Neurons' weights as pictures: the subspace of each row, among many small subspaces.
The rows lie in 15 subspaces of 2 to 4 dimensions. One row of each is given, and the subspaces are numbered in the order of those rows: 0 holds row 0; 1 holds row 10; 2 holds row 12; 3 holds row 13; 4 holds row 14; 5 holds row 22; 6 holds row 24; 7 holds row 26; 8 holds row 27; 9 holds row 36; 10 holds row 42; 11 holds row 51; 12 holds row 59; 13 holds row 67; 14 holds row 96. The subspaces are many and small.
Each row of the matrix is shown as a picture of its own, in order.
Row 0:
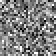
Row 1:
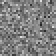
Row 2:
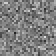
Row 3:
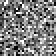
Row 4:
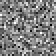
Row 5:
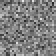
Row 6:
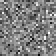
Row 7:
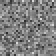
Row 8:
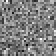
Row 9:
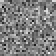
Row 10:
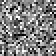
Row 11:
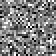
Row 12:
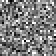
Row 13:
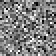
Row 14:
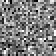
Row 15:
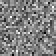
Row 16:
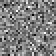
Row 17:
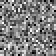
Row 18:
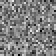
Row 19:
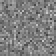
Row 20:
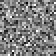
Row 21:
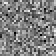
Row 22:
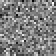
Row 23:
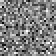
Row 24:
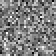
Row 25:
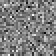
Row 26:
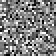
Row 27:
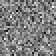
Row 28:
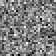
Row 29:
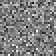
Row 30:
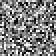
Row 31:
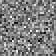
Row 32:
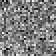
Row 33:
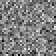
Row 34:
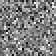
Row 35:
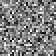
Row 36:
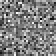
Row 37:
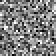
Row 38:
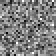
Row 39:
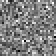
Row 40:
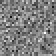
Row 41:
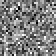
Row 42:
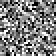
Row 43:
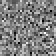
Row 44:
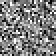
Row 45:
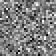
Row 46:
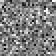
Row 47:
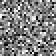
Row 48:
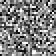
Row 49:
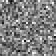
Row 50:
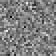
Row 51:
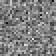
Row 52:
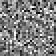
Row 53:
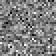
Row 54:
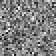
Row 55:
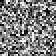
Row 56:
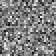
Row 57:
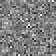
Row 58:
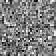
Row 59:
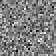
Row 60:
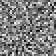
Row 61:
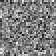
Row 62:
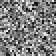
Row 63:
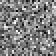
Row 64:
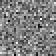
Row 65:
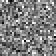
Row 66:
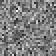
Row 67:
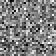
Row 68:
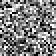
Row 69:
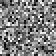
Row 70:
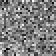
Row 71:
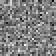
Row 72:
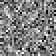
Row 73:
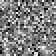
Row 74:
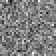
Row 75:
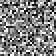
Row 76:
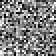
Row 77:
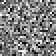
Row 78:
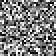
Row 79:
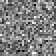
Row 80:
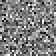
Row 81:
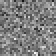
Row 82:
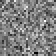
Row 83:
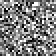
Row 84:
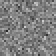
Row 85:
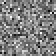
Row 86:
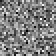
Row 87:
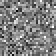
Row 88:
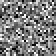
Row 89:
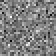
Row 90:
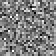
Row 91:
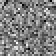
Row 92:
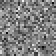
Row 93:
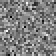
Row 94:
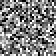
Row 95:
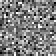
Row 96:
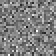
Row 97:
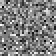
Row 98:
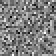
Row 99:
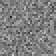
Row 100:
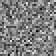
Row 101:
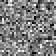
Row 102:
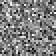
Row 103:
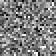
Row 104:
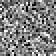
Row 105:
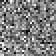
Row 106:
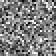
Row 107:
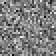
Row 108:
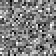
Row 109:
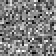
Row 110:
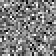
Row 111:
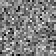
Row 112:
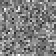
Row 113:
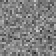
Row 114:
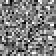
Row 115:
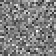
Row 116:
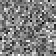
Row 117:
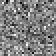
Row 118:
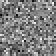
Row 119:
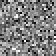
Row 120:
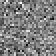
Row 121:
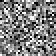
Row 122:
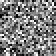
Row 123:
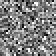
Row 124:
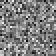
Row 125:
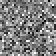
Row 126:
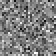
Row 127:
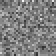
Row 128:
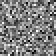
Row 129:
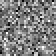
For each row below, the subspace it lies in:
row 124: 9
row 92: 6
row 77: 8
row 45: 3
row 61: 11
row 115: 14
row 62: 10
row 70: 4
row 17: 9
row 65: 2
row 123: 10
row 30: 8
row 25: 14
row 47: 1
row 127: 4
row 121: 3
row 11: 11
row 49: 2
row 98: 12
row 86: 13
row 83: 3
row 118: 5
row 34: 8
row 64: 9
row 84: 10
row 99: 12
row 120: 13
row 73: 6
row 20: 10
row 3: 0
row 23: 13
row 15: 12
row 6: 3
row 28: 13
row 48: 8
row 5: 5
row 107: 1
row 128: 8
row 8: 4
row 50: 10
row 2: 7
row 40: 12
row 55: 13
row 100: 8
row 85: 1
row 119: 2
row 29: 14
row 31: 12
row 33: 13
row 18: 9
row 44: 1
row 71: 11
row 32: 4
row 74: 2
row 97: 13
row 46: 0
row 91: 0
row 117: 13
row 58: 4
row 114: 5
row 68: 1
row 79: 11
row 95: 9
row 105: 13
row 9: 0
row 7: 5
